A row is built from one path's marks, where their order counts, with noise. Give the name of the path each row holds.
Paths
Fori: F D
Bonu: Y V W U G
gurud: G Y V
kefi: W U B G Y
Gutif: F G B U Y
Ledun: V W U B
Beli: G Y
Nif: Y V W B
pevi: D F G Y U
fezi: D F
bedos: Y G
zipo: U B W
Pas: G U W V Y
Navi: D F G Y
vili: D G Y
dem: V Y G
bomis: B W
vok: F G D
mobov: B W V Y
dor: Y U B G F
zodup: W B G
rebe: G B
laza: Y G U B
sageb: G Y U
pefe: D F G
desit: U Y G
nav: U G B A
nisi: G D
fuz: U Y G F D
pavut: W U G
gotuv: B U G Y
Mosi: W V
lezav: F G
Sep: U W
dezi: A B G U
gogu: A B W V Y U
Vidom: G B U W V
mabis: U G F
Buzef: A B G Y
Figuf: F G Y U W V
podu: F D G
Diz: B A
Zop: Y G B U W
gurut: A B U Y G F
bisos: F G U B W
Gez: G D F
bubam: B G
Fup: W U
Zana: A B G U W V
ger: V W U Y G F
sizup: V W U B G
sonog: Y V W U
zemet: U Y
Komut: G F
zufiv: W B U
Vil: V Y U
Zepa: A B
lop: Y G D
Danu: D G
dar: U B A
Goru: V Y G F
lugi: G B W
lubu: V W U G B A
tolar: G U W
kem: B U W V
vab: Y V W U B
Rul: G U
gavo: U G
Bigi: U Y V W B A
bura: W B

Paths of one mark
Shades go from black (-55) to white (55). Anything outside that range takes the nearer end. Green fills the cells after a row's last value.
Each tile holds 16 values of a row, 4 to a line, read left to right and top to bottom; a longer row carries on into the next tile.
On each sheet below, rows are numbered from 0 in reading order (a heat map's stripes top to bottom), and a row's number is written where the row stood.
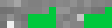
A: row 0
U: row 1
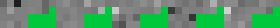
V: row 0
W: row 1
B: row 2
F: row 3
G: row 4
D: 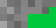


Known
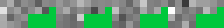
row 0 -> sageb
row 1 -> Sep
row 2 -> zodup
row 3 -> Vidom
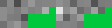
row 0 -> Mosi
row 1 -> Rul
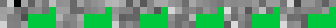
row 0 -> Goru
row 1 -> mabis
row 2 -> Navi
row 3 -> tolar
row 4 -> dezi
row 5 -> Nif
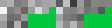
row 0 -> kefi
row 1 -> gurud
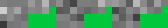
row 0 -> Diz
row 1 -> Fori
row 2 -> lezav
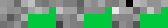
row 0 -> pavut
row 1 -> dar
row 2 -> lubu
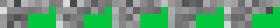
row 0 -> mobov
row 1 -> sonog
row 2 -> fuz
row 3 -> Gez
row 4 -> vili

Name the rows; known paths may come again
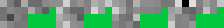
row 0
pefe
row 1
gurut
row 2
tolar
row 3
ger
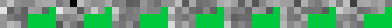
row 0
Buzef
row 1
lubu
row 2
rebe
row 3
lop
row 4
Navi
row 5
fuz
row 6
Bigi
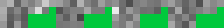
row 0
Gutif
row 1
lezav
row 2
nisi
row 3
fezi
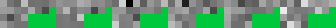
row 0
Danu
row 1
Sep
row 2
Goru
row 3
Vil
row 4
Gez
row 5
Zana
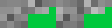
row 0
Fup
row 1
zufiv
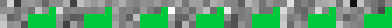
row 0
vab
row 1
mobov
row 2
zemet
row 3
gotuv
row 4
bubam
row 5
dor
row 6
dem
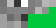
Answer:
Figuf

